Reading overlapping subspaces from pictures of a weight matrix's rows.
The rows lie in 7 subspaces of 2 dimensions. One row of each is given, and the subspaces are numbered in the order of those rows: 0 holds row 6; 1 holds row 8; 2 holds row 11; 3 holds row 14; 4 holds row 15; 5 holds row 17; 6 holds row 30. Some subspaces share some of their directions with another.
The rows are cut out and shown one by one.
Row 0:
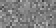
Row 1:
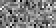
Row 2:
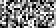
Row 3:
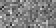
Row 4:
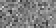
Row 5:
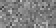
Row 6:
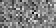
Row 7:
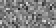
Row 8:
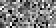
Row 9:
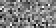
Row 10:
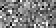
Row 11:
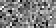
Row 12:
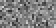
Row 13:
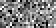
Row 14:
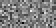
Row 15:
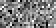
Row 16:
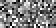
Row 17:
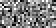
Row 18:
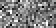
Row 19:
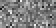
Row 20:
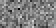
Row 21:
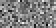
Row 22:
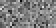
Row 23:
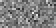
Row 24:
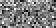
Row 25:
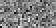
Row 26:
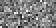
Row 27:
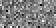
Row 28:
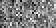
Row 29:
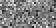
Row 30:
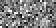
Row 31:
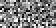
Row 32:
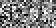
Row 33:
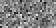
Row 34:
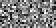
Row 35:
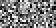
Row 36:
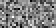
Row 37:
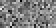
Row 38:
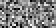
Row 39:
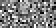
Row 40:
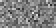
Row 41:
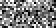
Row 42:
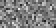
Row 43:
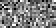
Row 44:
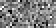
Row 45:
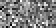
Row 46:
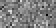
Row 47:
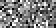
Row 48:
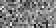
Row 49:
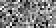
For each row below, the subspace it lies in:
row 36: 4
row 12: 2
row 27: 1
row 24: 5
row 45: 4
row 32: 3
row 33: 6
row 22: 1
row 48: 5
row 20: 4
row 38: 4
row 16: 1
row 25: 6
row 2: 4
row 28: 0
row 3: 3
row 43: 5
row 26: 6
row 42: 2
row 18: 1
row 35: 3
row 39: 3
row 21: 3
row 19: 2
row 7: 2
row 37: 1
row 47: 2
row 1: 2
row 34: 3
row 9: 6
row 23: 0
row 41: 5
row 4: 1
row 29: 5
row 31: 6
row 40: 0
